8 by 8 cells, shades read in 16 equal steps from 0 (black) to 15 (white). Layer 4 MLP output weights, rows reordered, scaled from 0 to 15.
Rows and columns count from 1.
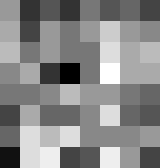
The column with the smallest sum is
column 4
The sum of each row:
42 68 75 63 64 58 76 64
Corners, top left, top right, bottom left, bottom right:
9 4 1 4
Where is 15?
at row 4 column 6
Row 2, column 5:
9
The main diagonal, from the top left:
9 4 9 0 9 13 8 4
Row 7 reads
6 13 11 13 8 8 8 9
